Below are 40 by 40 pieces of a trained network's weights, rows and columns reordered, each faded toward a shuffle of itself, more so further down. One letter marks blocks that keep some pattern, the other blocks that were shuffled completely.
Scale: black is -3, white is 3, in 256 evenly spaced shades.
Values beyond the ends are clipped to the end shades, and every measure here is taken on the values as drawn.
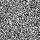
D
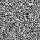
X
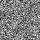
D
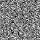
X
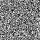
D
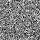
D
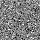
D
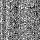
X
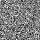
D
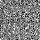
X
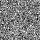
D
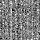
X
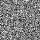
D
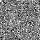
D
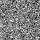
D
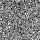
D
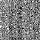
X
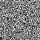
X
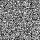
D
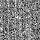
X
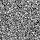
D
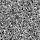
D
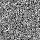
D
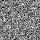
D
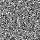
D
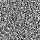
X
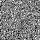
X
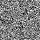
D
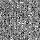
X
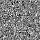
X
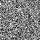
X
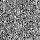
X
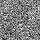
X
